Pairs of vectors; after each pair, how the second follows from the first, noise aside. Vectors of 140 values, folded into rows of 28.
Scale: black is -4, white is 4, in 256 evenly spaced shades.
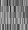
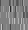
partly zeroed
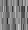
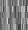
negated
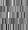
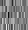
negated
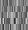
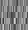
negated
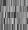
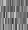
negated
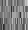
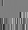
partly zeroed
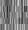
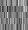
sign-scrambled
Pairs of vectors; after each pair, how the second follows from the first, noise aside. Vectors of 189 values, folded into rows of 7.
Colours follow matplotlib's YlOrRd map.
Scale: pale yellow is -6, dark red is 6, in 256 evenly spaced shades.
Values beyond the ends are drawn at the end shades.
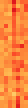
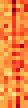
scaled up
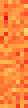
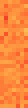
shrunk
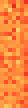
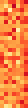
scaled up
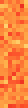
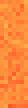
shrunk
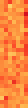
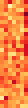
scaled up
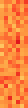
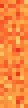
sign-scrambled
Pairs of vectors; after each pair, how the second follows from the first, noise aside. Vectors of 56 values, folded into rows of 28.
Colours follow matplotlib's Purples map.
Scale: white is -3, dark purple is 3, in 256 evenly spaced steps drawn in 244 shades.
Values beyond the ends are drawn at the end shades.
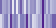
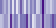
copied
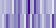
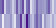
reversed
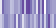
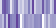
shuffled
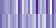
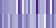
copied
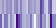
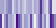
copied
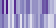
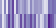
negated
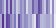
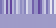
partly zeroed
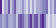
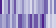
copied
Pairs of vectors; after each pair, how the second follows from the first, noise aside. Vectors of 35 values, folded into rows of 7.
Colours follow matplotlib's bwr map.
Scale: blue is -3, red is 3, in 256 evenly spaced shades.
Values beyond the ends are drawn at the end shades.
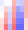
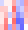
copied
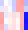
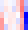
copied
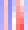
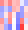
sign-scrambled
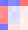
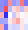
sign-scrambled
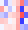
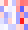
sign-scrambled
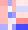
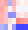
copied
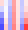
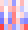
sign-scrambled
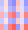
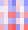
copied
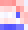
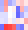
sign-scrambled
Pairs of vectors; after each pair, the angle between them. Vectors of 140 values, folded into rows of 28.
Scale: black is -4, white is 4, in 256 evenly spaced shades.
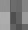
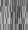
partly aligned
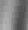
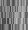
partly opposed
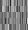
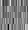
partly opposed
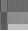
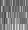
partly aligned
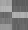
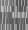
partly aligned
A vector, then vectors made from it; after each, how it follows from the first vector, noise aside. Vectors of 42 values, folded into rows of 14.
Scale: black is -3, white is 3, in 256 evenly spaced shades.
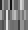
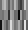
wrapped around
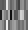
wrapped around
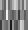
wrapped around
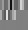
partly zeroed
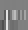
partly zeroed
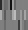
partly zeroed
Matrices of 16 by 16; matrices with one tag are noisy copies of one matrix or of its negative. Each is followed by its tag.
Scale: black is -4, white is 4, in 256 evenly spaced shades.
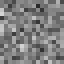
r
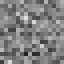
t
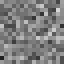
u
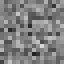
t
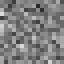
r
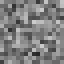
t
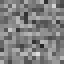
t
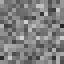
u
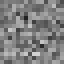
t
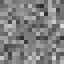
u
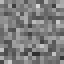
t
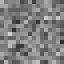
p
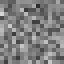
r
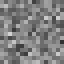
p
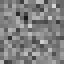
t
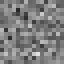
t
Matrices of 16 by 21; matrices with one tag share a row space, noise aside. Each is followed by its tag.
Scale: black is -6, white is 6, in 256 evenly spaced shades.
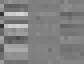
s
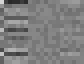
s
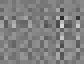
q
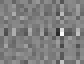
q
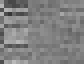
s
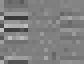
s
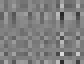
q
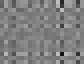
q
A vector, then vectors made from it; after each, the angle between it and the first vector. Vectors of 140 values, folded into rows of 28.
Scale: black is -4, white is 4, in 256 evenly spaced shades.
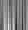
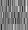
orthogonal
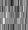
orthogonal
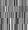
partly aligned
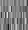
partly opposed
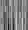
nearly opposite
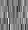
orthogonal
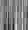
nearly opposite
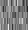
orthogonal
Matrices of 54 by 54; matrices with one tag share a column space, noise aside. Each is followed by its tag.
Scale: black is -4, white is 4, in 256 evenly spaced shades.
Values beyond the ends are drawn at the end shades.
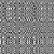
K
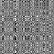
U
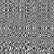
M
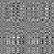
K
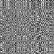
U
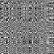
K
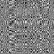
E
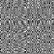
E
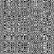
U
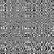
M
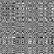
K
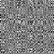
E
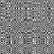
K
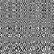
M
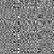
E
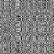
U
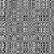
U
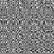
E
